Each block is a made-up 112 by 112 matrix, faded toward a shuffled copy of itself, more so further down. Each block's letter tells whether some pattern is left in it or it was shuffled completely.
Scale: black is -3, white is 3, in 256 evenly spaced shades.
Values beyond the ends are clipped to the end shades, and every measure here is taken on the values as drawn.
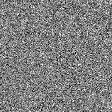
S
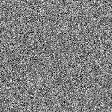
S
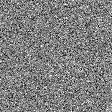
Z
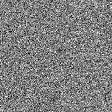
S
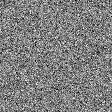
Z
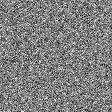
Z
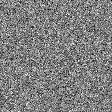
Z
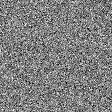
Z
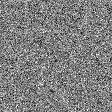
Z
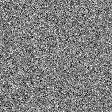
Z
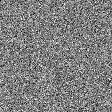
Z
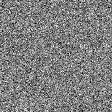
S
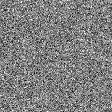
S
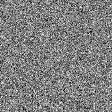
S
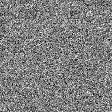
S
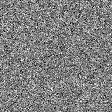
Z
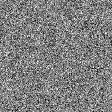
S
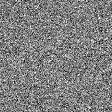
S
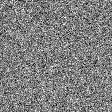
Z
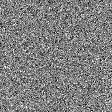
Z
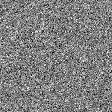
S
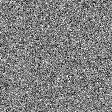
Z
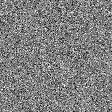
Z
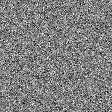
Z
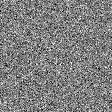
Z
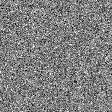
Z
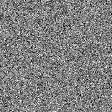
S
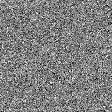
S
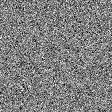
Z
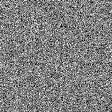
S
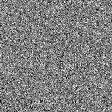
S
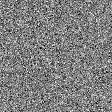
Z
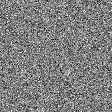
S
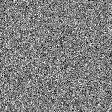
S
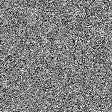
S
